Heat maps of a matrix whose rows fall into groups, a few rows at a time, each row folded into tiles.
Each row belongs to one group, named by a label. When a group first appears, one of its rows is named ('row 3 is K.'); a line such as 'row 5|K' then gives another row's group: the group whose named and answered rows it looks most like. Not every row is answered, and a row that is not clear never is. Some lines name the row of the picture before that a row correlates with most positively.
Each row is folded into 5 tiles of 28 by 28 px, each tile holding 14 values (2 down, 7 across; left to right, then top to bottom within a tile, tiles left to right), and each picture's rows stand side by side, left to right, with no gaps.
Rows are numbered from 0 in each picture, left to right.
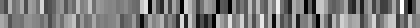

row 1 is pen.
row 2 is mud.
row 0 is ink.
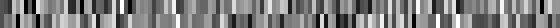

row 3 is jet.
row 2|pen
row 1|jet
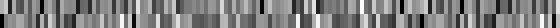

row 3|pen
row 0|pen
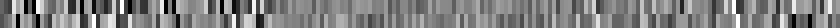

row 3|ink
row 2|ink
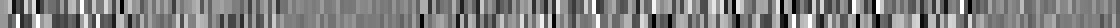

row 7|ink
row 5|mud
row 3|pen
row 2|ink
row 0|jet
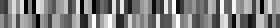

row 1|jet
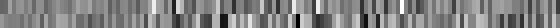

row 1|mud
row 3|ink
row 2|mud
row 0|ink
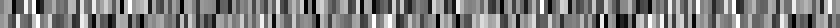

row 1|pen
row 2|mud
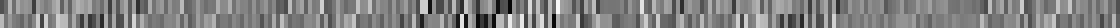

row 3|pen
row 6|ink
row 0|ink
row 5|ink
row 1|ink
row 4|jet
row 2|ink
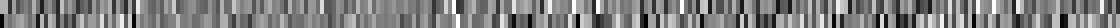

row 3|jet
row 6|pen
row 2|ink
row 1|jet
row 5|pen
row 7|mud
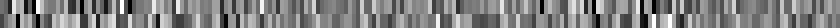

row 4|mud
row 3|jet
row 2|jet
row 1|mud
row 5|jet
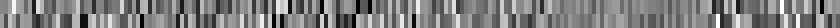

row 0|mud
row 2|pen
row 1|pen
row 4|ink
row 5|jet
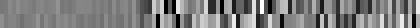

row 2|pen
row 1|mud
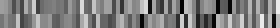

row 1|pen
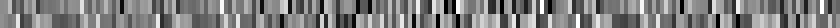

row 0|jet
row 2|pen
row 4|jet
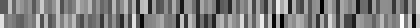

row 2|pen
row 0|ink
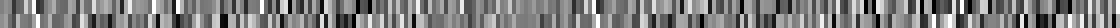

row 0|jet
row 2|pen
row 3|ink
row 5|pen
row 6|mud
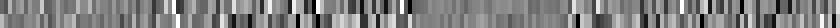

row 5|pen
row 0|ink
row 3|ink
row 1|jet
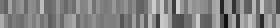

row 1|mud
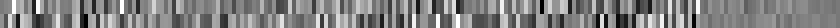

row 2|ink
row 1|mud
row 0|mud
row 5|ink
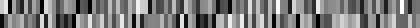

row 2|mud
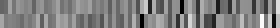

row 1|pen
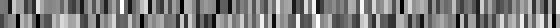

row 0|mud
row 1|pen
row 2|jet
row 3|pen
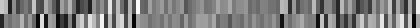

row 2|pen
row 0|pen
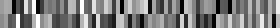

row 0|jet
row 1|pen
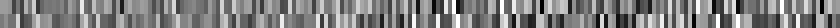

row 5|jet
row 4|pen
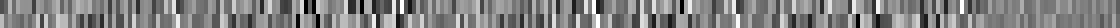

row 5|jet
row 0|ink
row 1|jet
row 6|mud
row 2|mud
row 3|ink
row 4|jet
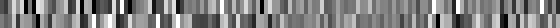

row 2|ink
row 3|mud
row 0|mud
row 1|jet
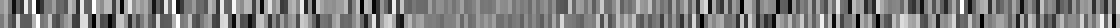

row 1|jet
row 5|pen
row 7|pen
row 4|ink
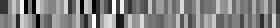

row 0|mud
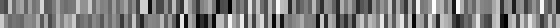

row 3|mud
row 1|pen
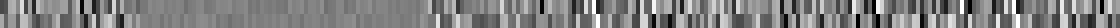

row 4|jet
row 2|ink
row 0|mud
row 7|jet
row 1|ink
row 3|jet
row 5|mud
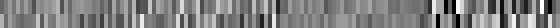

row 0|ink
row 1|ink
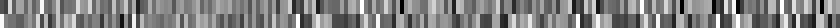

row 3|mud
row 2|jet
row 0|ink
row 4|jet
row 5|jet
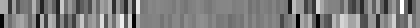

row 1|ink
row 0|pen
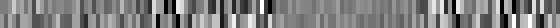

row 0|mud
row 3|mud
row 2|ink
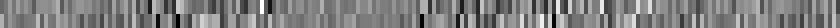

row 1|mud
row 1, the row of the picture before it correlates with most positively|1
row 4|ink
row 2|ink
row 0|ink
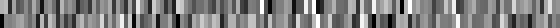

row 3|jet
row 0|pen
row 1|mud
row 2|jet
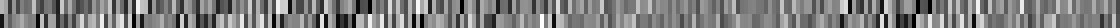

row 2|pen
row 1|pen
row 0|pen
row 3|pen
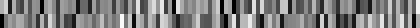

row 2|pen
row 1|mud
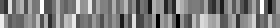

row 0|ink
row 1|mud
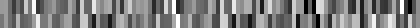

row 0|jet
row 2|mud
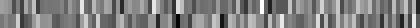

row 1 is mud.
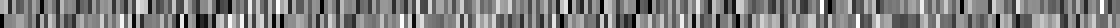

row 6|jet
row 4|pen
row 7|mud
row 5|mud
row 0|pen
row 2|pen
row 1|pen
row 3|ink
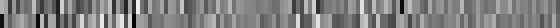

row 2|jet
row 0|pen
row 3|ink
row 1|ink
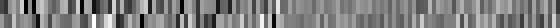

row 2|ink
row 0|mud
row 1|pen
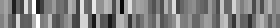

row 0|jet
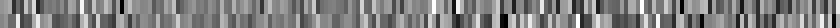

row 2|jet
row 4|jet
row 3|mud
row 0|jet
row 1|jet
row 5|pen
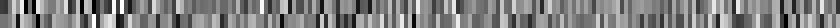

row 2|pen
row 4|ink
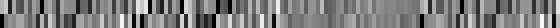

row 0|pen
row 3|pen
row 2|ink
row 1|pen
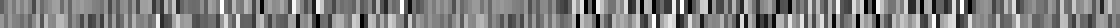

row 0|ink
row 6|mud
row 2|mud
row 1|jet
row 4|mud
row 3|ink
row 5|pen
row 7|jet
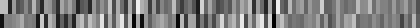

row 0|pen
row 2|ink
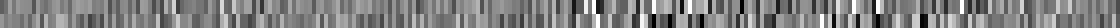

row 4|jet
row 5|pen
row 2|ink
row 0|ink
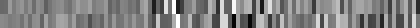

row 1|jet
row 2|ink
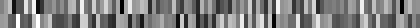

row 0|jet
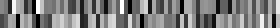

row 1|pen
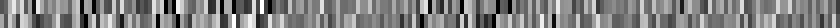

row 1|mud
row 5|ink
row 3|pen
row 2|ink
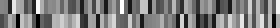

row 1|pen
